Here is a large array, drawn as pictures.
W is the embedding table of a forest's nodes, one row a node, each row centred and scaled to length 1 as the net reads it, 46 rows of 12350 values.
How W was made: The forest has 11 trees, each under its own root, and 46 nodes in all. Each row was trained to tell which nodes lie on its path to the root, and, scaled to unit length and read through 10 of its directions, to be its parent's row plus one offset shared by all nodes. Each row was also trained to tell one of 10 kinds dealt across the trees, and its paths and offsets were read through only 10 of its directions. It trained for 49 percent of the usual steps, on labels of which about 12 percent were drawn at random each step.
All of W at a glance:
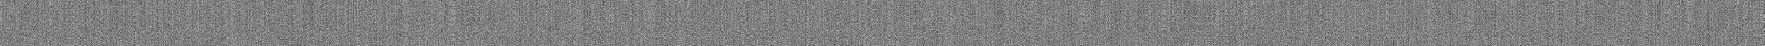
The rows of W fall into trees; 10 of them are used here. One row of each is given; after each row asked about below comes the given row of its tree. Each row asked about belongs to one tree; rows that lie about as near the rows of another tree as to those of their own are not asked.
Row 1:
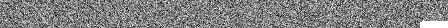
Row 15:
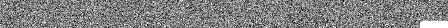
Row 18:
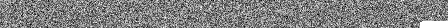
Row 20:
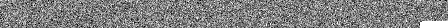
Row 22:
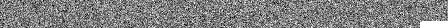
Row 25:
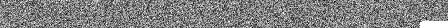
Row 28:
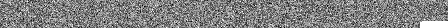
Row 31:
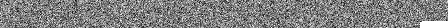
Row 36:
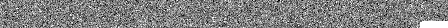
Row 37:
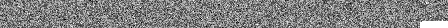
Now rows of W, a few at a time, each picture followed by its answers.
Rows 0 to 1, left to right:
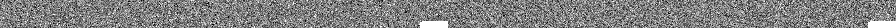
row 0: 37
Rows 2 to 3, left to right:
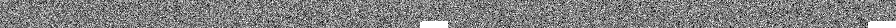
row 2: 20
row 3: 22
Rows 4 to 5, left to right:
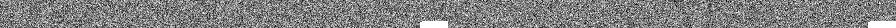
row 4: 20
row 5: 28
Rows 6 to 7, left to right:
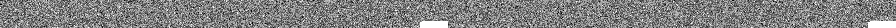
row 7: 28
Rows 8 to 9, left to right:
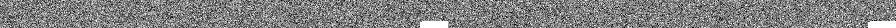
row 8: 15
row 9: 37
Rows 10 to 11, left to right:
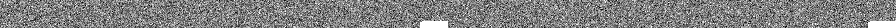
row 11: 18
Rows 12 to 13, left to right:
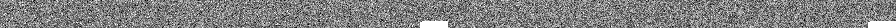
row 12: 20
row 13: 28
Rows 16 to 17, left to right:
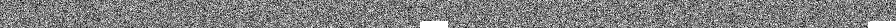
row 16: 22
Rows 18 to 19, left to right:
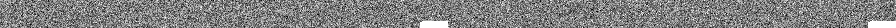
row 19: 20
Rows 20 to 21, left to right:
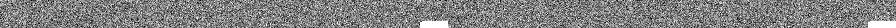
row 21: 15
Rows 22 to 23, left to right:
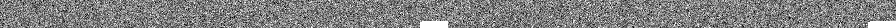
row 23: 37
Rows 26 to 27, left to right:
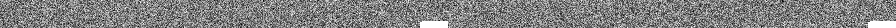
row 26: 1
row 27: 31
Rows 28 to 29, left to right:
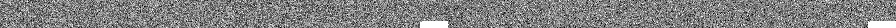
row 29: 1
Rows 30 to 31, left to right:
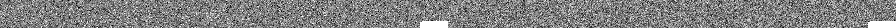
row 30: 37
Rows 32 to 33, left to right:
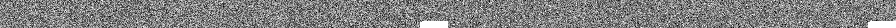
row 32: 36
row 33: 22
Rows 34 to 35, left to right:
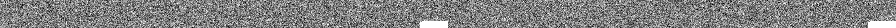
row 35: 28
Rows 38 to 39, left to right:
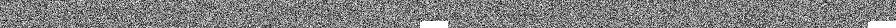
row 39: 25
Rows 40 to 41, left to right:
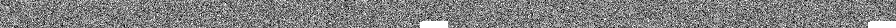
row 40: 31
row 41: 15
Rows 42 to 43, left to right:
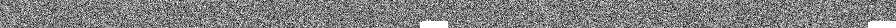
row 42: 31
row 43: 15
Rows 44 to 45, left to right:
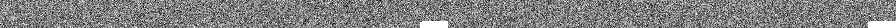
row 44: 31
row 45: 22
